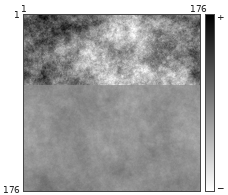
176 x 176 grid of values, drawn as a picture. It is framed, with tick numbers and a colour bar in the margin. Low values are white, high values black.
Mirror symmetry: none. Histogram: heavy tails on both sides. Lone odd cells: none. Seam: horizontal, 40% of the way down, the bottom part calmer. Ninth with the lowest average: top middle. Ninth with the highest average: top left. Stripes: none.
